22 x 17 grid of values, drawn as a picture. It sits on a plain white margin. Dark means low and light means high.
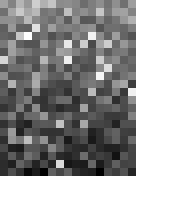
Average level on the scale: 40%. Stripes: none. Slope: up to the top. Grain: fine.
